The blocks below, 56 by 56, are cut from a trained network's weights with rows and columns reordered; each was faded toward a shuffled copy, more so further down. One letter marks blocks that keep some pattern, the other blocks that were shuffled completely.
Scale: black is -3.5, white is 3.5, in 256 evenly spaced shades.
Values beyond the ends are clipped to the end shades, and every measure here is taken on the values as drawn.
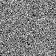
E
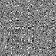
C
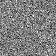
E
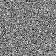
E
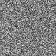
C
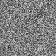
C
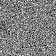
E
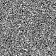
E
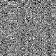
C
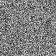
E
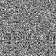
C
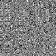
C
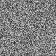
C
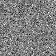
E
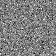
E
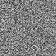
C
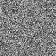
C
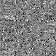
C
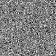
C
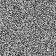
C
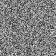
C
